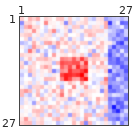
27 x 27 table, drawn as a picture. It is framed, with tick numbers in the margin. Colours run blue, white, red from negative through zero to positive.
No regular stripes run through it. A vertical seam about 80% of the way across splits the table, and the left part is higher. An odd patch, higher than its surroundings, sits in the centre. The centre is the ninth with the highest average.
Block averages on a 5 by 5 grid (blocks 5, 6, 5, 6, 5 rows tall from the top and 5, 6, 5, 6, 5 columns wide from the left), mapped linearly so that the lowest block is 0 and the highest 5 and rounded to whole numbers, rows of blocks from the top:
32221 / 22320 / 23530 / 22220 / 22220
